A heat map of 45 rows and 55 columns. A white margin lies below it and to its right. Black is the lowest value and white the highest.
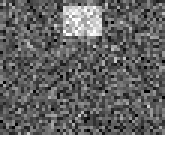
Ninth with the highest average: top middle. Average level on the scale: 40%. Odd patch: higher, in the top middle.
